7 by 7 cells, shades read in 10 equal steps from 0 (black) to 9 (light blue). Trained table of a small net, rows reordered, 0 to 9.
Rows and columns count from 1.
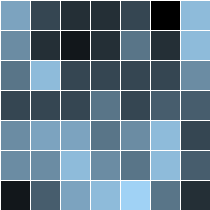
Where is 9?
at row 7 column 5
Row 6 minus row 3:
1 -2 5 3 2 5 -2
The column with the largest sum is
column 7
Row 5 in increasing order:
3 5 6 6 7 7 8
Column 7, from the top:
8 8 6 4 3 4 2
